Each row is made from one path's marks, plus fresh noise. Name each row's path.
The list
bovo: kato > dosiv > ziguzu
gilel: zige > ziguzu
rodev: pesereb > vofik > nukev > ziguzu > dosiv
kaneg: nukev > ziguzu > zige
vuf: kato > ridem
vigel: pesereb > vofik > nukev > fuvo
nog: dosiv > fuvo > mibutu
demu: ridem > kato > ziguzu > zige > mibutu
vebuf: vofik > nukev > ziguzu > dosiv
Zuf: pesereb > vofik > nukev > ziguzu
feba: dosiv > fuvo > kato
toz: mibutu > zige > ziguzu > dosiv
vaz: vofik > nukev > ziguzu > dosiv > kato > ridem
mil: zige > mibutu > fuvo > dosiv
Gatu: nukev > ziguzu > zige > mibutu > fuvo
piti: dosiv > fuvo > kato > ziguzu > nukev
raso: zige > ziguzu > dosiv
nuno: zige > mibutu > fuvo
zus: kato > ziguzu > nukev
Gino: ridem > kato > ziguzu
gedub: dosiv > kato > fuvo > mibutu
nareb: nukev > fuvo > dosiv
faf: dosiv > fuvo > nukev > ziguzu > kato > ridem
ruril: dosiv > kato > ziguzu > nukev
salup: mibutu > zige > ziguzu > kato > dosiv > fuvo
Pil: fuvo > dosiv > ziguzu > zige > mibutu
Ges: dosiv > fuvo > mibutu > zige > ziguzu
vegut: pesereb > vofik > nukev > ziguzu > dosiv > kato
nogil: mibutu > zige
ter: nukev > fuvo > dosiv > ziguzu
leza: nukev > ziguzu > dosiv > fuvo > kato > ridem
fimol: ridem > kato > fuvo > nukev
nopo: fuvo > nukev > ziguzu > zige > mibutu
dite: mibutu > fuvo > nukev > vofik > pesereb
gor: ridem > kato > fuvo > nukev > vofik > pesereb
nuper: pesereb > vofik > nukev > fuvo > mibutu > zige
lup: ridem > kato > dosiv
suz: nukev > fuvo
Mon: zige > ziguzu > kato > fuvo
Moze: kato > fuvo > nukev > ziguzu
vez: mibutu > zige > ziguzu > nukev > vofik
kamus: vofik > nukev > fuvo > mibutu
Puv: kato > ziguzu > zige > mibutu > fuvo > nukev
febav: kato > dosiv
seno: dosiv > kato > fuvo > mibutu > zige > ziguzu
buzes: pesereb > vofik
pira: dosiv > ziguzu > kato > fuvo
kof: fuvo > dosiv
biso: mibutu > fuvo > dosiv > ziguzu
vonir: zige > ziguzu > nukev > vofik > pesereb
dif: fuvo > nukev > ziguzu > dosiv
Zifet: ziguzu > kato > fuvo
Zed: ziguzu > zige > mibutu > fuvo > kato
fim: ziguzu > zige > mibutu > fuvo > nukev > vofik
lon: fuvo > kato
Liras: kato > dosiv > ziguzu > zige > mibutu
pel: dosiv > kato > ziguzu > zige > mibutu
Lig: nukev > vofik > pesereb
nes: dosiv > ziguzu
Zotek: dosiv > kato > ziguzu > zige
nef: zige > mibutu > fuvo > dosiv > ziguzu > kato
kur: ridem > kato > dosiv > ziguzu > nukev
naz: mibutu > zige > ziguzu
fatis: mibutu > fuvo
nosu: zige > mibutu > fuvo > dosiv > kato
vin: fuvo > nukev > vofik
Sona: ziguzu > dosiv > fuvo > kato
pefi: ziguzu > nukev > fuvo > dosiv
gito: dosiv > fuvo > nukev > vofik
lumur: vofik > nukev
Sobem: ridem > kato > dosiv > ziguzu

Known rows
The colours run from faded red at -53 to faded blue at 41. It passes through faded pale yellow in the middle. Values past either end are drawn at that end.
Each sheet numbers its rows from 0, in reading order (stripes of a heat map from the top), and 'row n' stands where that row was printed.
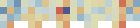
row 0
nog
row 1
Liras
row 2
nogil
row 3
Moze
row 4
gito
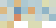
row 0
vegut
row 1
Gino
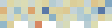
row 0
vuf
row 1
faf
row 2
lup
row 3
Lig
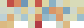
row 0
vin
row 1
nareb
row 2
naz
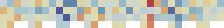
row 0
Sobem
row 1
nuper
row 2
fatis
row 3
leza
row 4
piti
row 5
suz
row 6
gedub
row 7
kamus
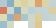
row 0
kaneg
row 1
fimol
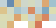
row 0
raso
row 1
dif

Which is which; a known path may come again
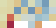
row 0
ter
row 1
nog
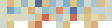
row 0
nuper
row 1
nes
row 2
rodev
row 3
Liras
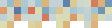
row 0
vegut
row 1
vaz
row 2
raso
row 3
vigel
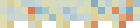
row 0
fim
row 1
demu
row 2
Puv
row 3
Sona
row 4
dif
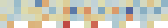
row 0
Ges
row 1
bovo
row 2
kof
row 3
Pil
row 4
Zuf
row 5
dite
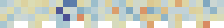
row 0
gilel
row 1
Moze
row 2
fatis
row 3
seno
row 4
Gino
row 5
nopo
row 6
fimol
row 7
nef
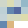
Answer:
buzes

